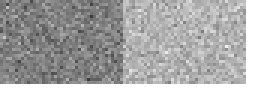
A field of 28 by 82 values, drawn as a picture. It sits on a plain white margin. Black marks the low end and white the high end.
It is made of 1 by 2 panels. Panel 1,1: middling, fine-grained. Panel 1,2: high, fine-grained.
